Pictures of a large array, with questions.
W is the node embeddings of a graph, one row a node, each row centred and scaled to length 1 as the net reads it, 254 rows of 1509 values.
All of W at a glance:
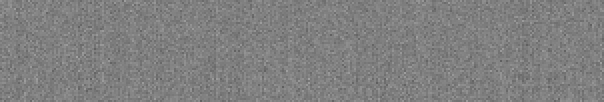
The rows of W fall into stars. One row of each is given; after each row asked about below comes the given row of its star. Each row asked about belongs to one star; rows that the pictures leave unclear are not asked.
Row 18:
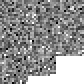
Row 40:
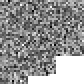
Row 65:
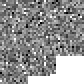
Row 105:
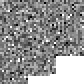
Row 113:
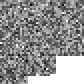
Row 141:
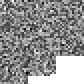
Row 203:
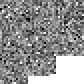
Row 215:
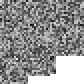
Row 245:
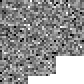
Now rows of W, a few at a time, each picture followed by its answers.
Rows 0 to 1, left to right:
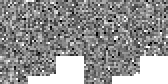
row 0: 40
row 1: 105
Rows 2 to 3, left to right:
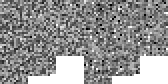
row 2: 141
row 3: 105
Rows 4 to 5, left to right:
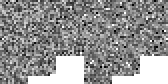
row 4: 141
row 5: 65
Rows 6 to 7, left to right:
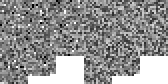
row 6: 65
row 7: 141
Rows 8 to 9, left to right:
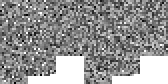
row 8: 113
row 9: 40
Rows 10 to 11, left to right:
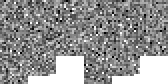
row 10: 40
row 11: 105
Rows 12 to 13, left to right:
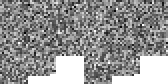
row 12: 105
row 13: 215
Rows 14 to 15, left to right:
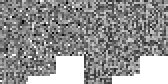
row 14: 18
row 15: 105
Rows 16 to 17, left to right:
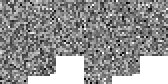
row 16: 113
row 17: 40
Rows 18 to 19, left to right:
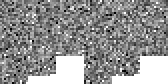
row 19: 113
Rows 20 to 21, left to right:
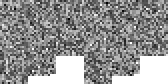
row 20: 215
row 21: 65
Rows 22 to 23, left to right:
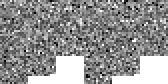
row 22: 141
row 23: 141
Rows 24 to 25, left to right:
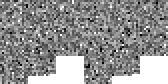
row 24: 215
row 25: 215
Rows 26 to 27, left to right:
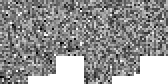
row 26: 203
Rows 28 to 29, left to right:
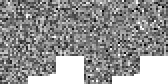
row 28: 40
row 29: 141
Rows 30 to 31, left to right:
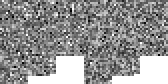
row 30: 40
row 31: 215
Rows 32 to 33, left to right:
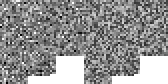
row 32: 113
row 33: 113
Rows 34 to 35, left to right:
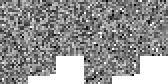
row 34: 18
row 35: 203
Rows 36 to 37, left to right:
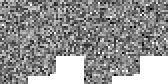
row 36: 141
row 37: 40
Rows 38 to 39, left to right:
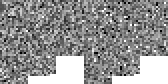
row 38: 245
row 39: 105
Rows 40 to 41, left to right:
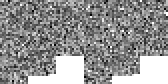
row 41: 203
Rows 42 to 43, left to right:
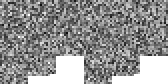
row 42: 245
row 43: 113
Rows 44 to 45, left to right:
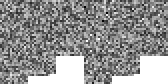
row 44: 40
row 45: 215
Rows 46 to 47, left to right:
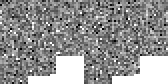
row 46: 18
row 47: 105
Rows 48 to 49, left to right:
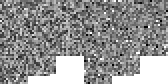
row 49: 245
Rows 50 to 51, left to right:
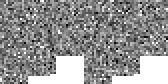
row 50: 18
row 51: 40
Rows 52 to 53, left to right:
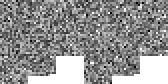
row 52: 40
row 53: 65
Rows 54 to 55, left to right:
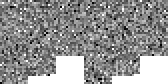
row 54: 215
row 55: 203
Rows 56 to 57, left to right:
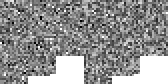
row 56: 141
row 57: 105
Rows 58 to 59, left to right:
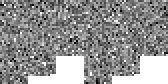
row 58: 65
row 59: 18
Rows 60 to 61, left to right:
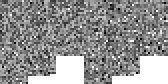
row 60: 113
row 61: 105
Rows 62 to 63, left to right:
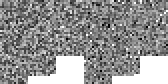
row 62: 141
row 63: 245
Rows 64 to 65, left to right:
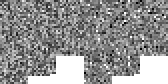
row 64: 18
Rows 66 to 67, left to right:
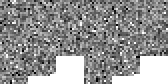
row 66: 141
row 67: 18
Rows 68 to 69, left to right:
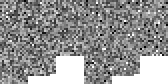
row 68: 40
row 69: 65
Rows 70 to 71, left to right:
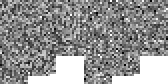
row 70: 105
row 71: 40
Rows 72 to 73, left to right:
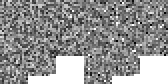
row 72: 105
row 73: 18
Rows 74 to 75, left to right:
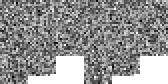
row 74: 18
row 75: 65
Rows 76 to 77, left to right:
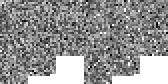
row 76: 141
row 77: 65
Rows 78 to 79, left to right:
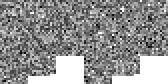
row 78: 215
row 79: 203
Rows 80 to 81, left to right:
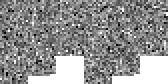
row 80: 18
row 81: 203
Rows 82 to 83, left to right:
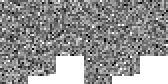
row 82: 40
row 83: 245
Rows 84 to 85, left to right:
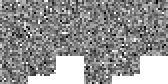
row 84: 113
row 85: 215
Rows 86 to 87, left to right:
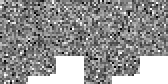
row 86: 141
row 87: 113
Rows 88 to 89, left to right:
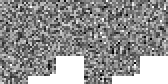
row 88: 141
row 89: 203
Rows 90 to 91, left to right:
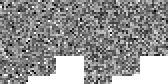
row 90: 141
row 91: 40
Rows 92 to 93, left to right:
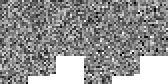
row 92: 203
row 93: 40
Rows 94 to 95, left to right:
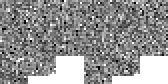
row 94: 105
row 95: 40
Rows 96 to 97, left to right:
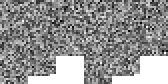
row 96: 40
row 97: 105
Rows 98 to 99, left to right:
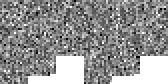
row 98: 203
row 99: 18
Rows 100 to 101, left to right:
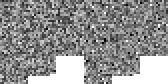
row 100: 215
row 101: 245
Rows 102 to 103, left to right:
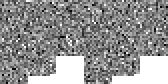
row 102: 40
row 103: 141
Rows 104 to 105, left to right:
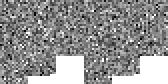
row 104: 113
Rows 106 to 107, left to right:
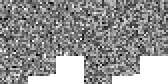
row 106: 40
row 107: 245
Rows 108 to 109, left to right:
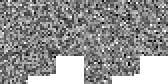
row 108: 215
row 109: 65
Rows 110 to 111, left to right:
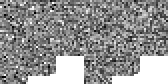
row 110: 141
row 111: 141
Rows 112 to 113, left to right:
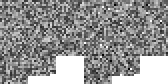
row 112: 215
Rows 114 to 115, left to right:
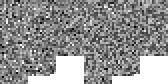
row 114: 113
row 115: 40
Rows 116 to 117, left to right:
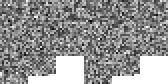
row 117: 215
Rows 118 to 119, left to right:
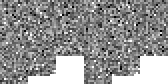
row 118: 113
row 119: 105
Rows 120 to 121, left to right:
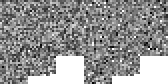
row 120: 215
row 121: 203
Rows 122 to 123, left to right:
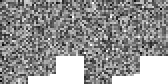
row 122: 245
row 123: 105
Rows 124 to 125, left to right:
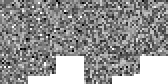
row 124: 65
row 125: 203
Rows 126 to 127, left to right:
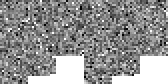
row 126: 18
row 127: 203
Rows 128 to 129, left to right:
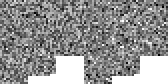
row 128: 141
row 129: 141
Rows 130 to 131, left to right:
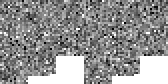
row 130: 203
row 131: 113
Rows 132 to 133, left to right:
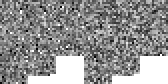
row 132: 215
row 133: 65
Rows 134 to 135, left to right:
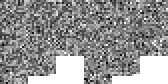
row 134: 40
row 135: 40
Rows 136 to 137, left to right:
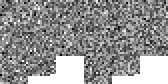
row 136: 113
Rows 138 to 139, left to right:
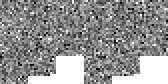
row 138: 215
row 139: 40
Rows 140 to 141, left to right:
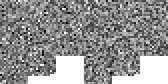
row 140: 113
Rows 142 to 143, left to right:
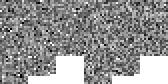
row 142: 18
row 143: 65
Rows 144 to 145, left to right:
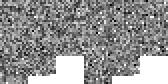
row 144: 215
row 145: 105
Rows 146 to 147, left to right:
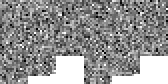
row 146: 113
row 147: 40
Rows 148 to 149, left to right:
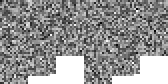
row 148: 245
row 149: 203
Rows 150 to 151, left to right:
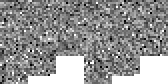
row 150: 215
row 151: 65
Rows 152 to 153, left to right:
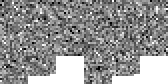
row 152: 65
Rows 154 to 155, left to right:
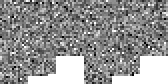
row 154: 40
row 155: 203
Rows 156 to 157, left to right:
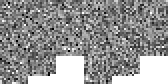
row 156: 203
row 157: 18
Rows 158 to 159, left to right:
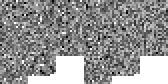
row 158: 113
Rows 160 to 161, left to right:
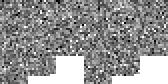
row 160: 65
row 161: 113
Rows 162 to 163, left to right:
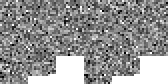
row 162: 203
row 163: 141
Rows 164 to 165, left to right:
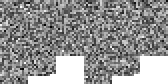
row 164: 40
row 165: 65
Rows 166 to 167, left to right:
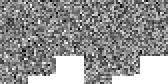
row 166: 141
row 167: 245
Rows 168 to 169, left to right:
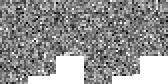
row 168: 40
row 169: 40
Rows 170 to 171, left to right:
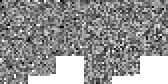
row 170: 245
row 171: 18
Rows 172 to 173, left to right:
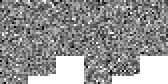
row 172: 245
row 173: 113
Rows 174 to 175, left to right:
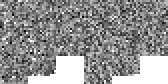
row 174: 113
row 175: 18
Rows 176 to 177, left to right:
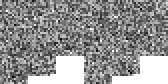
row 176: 215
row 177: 40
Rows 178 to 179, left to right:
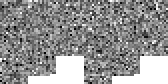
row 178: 245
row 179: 40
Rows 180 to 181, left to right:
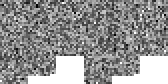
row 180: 65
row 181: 105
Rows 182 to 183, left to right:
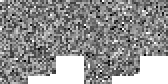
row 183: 113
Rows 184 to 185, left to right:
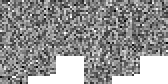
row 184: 113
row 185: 18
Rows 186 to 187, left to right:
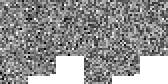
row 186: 203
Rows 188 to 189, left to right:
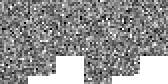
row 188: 105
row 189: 113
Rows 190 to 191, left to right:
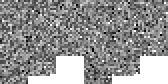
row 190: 203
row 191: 105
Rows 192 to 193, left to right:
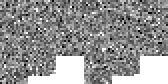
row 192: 113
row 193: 65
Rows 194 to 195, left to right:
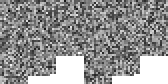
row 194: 18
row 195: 203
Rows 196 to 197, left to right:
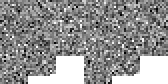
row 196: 141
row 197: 141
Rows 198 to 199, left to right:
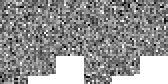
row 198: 203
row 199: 141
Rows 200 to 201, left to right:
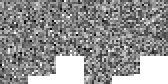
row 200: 105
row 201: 18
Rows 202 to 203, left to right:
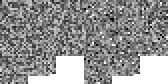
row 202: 245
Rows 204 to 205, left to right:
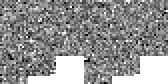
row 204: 113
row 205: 245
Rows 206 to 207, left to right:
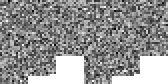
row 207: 215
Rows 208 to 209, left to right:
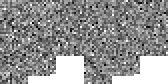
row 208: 141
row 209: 245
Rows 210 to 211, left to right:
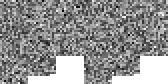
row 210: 141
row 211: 215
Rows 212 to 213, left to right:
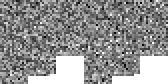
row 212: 40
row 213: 40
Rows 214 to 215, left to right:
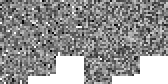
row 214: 18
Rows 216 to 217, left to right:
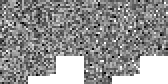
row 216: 18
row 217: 105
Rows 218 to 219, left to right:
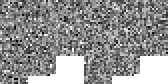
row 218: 203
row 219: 18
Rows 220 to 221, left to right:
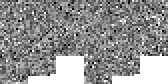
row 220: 215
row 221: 65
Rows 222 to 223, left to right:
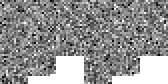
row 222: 141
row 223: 141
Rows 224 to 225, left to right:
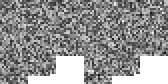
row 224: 65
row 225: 203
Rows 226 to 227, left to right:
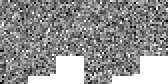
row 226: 215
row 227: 40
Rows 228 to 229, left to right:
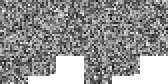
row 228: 203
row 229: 65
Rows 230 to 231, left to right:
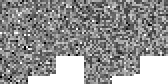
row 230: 203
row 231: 245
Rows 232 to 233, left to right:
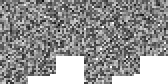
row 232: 113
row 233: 203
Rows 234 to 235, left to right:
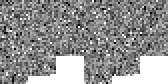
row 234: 18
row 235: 215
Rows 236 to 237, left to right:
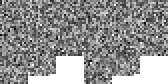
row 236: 245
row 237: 203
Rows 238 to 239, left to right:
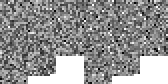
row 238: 113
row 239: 40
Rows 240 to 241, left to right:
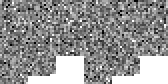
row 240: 141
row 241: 141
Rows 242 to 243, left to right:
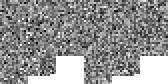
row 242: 113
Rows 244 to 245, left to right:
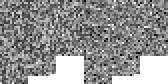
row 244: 105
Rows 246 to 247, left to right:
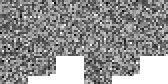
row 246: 141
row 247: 65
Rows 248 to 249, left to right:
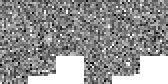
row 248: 215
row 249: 65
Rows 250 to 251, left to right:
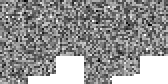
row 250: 203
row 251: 245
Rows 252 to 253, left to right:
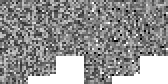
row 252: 18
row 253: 105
